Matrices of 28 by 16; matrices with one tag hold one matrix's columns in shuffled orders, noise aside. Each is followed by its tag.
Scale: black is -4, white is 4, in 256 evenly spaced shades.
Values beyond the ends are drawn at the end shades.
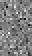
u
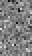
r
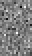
u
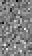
r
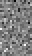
r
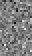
r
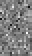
u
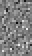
r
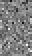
r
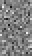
u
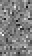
u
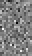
r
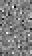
u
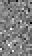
r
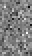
u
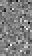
r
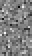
u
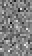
r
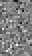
r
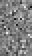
u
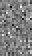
u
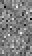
u
